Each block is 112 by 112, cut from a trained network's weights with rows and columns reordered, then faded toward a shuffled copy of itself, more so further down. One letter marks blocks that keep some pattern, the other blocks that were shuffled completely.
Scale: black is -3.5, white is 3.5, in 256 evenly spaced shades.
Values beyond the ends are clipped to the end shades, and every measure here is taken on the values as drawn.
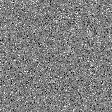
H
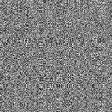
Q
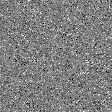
H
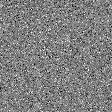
H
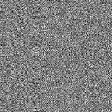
Q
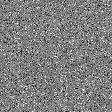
H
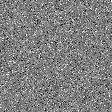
H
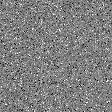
H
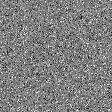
H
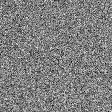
H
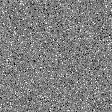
H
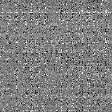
Q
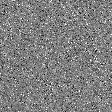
H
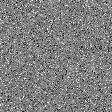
H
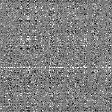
Q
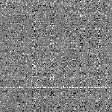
Q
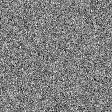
H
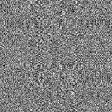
Q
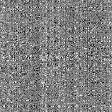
Q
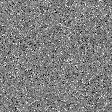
H
